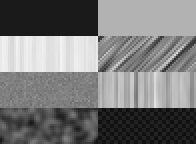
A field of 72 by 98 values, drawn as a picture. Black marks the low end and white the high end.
It is made of 4 by 2 panels. Panel 1,1: very low, flat. Panel 1,2: high, flat. Panel 2,1: very high, streaked downward, faint in contrast. Panel 2,2: middling, slanting up to the right, strong in contrast. Panel 3,1: middling, fine-grained, faint in contrast. Panel 3,2: high, streaked downward. Panel 4,1: low, blotchy. Panel 4,2: very low, checkered, faint in contrast.
